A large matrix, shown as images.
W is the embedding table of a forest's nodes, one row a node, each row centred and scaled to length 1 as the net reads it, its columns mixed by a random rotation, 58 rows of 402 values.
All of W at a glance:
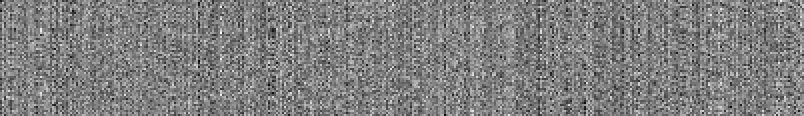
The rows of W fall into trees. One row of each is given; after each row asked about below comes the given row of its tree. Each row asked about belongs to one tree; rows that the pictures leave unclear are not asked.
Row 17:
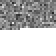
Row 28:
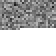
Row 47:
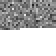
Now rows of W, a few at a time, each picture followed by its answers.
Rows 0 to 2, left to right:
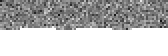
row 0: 17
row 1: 28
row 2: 28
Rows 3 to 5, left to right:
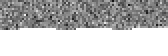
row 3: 47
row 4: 17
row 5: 17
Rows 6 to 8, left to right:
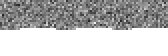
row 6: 28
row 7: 17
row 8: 28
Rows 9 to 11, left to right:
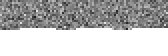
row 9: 47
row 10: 17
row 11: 28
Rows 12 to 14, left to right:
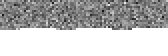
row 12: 28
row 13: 28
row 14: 47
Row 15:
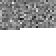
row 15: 47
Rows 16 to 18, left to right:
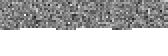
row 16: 47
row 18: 47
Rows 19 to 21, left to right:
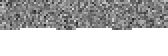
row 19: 17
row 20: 28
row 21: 47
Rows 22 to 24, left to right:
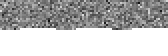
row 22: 28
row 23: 28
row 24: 47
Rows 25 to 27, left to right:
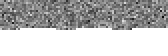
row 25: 28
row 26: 17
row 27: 47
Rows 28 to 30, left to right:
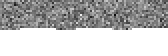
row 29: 47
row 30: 28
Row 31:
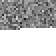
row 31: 28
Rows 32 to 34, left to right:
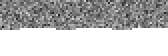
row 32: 17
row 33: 28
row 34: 17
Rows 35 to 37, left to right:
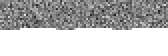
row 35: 47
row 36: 28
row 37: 28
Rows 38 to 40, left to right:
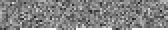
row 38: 47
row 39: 17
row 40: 47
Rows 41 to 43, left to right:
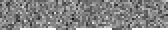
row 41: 17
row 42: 17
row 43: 47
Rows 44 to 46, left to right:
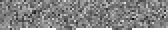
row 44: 17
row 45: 28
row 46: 47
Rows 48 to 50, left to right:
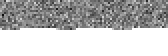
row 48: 28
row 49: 28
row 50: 17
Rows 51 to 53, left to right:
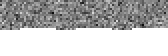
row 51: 17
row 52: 47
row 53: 17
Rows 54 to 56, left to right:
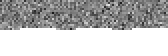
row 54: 17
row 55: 28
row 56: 17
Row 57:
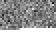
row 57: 28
